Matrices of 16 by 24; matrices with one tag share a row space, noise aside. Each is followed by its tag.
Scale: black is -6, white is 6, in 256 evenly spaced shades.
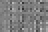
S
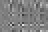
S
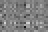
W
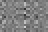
W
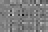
S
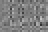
S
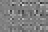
S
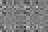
W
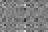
W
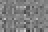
W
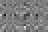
W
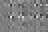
S
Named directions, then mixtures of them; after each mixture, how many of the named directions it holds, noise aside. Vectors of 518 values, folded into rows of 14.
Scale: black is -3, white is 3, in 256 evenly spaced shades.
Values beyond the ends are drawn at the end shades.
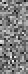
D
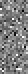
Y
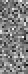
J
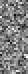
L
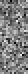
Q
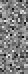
two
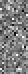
two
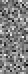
one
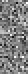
two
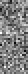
three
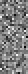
three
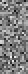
one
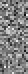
three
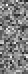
two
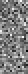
one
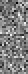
three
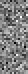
three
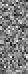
two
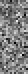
one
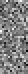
one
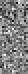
three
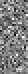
three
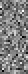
two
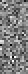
one
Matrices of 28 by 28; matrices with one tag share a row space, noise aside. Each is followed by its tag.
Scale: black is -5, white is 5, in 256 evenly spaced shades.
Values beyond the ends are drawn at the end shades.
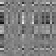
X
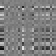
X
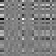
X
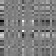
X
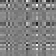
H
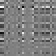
X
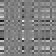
X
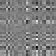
H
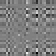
H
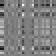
X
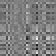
H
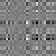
H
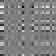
X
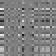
X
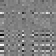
X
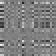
X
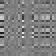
X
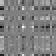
X
